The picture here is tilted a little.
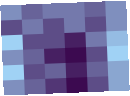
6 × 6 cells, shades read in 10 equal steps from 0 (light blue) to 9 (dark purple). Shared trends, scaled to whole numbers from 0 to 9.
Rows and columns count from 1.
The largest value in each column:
6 6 8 9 6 3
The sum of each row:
24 29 25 31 26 32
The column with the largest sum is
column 4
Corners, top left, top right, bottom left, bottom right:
3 3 3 2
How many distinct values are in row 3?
5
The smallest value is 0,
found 3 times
